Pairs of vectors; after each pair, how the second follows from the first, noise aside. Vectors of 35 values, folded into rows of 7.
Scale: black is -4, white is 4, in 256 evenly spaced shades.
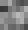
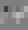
partly zeroed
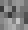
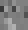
partly zeroed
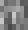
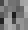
negated
